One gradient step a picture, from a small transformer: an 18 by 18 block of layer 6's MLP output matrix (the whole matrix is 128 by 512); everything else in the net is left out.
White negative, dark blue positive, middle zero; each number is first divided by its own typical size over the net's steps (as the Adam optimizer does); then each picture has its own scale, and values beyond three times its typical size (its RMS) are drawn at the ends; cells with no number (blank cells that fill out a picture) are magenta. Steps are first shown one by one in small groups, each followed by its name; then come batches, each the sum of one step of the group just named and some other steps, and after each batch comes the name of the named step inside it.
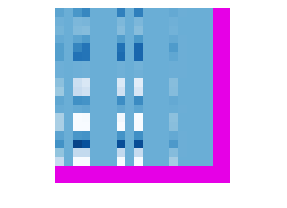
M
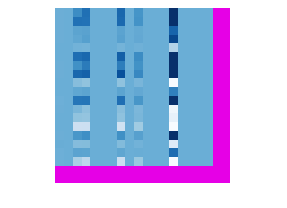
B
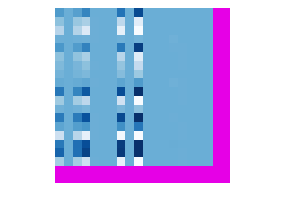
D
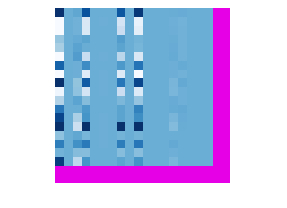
M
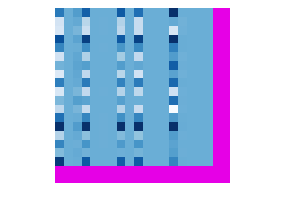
B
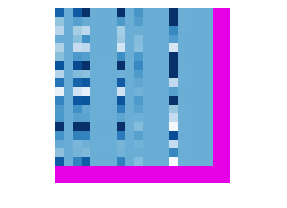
B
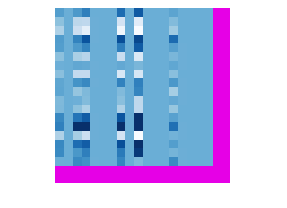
D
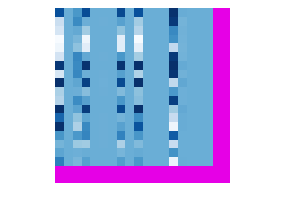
B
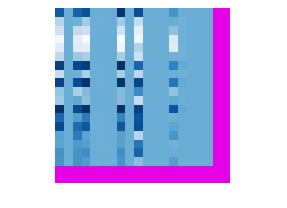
D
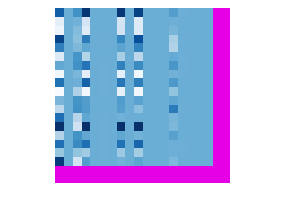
M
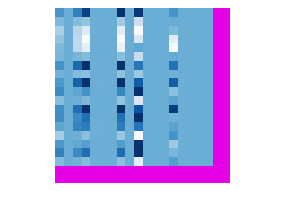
D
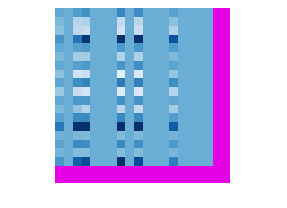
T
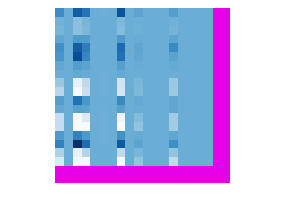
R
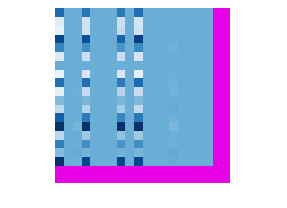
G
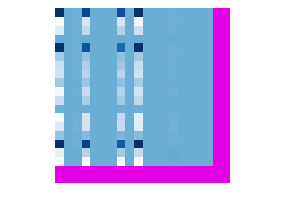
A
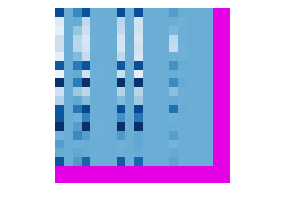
G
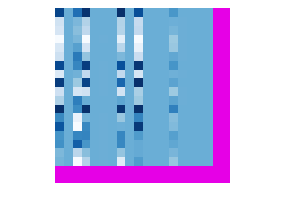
R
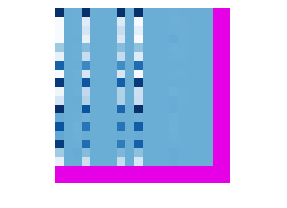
A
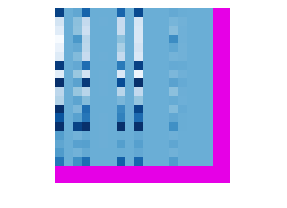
T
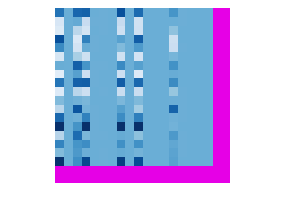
G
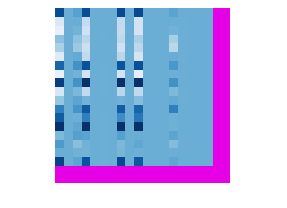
G
